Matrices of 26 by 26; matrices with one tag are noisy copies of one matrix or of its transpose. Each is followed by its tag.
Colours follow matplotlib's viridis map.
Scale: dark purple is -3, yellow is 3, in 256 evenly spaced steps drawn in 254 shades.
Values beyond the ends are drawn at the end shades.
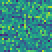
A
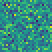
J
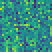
A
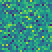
J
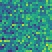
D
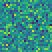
J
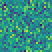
J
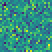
J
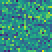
A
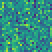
A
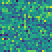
A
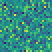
J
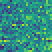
D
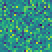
J
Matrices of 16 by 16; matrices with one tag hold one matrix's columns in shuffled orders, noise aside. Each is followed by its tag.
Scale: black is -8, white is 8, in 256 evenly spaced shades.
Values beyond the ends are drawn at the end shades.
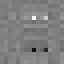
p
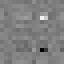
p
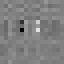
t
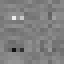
p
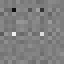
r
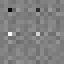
r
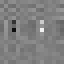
t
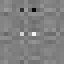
r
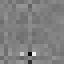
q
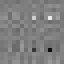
p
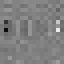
t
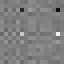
r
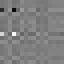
r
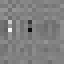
t
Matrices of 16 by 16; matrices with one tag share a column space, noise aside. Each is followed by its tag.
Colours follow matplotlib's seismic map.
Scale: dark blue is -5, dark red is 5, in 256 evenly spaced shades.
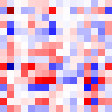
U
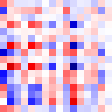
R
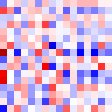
R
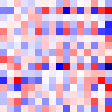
U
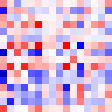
R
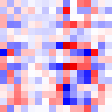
R
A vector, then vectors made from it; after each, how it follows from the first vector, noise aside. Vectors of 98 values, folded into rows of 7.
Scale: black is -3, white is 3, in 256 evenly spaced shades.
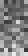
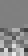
partly zeroed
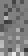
partly zeroed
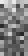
reversed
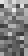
reversed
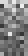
reversed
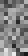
sign-scrambled
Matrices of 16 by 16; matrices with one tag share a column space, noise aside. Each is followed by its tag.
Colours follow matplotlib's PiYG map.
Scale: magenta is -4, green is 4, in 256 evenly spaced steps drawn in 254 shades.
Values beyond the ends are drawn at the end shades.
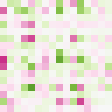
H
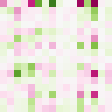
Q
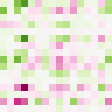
H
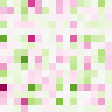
H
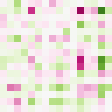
H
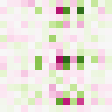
H
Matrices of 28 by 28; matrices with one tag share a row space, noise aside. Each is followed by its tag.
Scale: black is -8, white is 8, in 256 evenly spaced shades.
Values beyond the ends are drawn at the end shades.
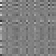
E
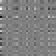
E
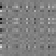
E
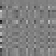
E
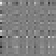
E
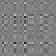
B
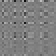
B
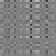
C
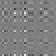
B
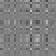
C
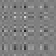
B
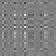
B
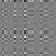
B
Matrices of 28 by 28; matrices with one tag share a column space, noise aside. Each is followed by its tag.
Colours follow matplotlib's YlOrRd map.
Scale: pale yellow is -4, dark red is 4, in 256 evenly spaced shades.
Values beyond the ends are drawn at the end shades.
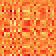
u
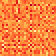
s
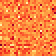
s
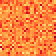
s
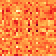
u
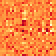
u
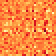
u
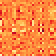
u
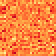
s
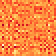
s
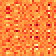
s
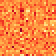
u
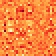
u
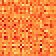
s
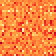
u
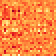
u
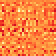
u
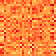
s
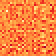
s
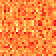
u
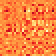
u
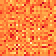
s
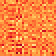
s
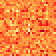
u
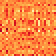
u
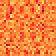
s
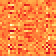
s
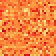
u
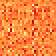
u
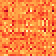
u
